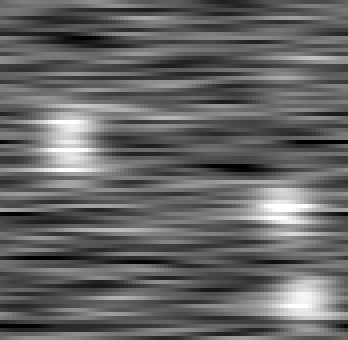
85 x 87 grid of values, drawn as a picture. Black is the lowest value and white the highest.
The halves do not mirror each other. There are three bumps. Overall the values sit about 40% of the way up the scale. Streaks run across, left to right. No overall slope runs across the table.
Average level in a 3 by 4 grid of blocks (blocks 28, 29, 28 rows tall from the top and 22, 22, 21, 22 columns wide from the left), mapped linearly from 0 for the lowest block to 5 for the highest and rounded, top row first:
1 1 0 2 | 4 2 1 3 | 0 1 0 5
